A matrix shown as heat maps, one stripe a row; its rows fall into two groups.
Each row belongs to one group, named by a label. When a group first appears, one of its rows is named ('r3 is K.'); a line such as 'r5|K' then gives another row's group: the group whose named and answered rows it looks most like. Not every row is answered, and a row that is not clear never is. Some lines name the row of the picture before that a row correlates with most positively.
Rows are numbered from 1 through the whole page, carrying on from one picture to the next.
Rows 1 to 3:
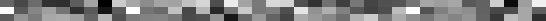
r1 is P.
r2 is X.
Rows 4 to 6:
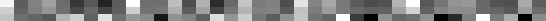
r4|X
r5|X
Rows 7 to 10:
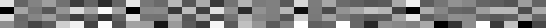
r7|X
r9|X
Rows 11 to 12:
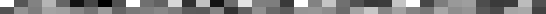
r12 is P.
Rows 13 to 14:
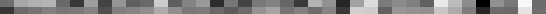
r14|P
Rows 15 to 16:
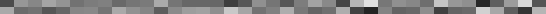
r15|P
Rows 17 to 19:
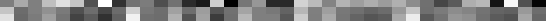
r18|X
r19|X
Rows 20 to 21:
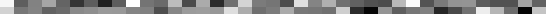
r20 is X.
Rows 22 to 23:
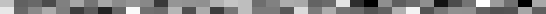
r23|X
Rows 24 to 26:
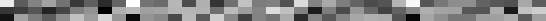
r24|X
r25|P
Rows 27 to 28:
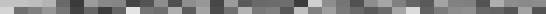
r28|X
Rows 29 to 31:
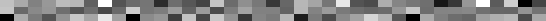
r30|X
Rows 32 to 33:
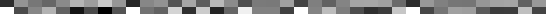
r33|X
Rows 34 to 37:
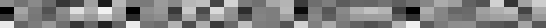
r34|P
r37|X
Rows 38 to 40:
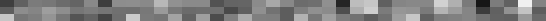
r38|P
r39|P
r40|X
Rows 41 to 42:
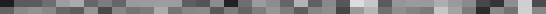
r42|P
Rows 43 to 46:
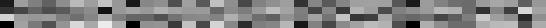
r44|P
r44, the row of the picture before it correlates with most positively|42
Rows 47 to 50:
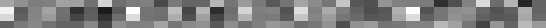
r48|X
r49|X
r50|P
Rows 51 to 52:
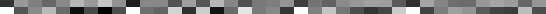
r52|X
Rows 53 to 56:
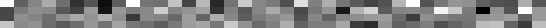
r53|X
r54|P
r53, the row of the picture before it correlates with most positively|52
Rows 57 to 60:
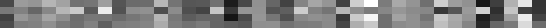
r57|P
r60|P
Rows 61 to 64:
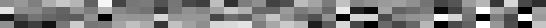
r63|P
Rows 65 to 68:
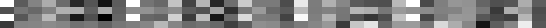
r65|X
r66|P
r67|X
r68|P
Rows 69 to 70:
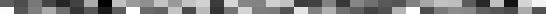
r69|P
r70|X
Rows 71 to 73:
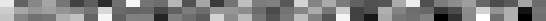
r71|X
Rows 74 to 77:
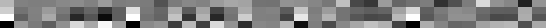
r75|X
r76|X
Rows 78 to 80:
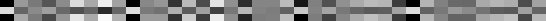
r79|X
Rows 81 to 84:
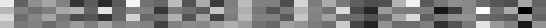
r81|X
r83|X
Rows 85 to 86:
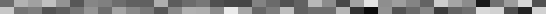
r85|P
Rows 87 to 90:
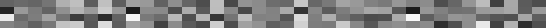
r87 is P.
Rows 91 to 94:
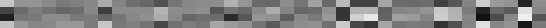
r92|P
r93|P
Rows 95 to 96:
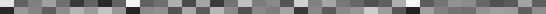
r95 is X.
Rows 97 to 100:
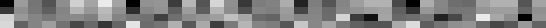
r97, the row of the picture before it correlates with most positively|96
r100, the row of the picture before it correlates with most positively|95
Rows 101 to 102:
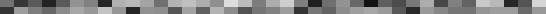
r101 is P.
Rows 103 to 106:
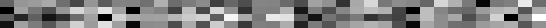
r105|P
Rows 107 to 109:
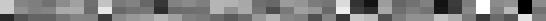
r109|P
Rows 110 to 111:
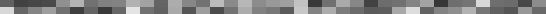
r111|X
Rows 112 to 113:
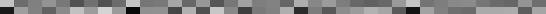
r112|X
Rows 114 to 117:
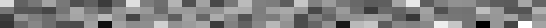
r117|P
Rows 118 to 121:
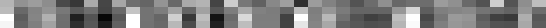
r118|P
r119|X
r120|X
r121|X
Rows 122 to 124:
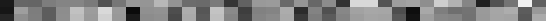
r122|P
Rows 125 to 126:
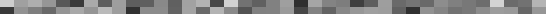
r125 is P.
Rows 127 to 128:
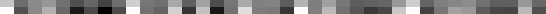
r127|X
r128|X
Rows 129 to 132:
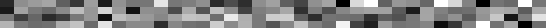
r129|P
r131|P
